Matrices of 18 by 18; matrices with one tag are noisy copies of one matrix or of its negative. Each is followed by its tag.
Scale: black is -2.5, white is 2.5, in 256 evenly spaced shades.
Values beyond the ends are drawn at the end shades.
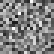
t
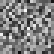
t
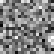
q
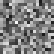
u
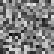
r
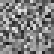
t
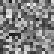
r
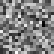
r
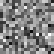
q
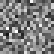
t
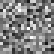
t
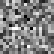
q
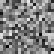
q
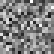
t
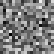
r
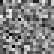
r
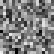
r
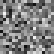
r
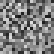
t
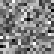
u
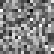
q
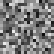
u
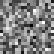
u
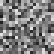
q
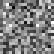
u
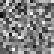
t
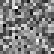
q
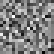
t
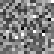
t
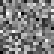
r
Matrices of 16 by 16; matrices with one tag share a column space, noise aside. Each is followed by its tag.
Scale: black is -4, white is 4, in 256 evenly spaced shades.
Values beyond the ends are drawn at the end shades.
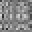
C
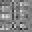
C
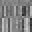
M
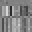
M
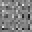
C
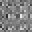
C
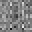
C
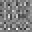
C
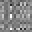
C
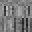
M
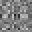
C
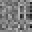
C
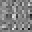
C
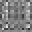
C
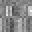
M
